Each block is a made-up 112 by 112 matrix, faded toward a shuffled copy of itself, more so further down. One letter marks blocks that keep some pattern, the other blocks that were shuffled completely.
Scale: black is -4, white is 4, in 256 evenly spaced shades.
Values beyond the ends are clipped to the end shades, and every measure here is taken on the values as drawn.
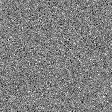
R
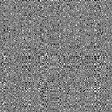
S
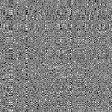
S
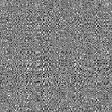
S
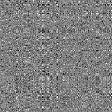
S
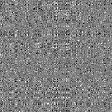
S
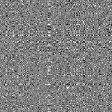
S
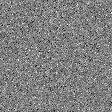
R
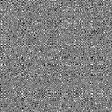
S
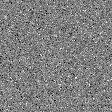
R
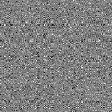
S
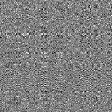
S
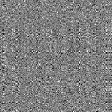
S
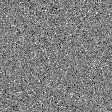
R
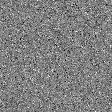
R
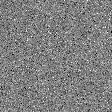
R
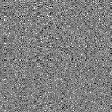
S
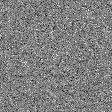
R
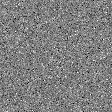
R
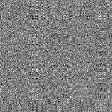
S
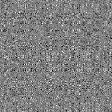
S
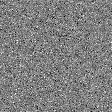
R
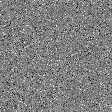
R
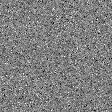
R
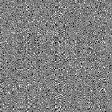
S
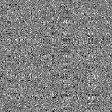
S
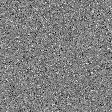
R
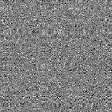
S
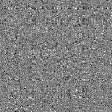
S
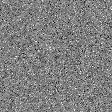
R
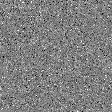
R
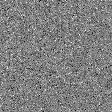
R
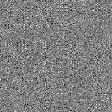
S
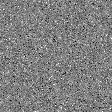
R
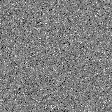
R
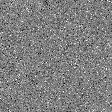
R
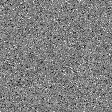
R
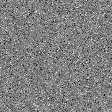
R
